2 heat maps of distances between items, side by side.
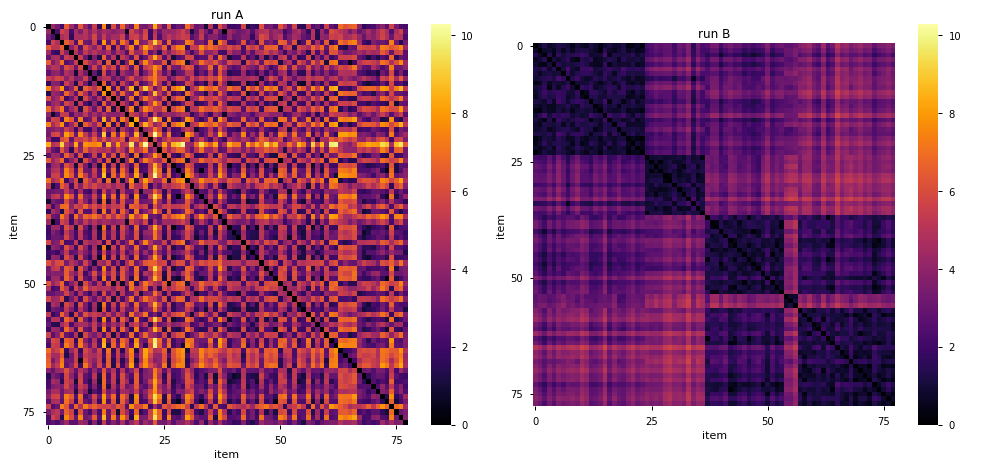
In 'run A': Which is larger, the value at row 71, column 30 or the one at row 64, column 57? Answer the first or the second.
the second
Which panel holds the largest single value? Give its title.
run A
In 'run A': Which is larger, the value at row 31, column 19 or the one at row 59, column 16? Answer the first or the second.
the second
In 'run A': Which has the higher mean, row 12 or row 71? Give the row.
12
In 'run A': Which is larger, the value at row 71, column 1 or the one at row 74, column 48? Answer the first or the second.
the second
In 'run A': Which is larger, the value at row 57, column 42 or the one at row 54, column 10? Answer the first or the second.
the first
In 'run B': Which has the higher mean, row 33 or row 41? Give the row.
33
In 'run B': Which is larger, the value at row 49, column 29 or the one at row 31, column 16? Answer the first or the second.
the first
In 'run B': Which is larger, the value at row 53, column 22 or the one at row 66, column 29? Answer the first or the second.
the second
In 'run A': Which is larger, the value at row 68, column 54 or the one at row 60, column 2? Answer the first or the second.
the second
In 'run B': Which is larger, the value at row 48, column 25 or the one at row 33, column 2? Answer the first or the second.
the second
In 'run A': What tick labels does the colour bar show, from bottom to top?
0, 2, 4, 6, 8, 10
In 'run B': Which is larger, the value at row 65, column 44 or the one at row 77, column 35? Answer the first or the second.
the second
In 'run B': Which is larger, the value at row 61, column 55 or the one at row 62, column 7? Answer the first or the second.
the second
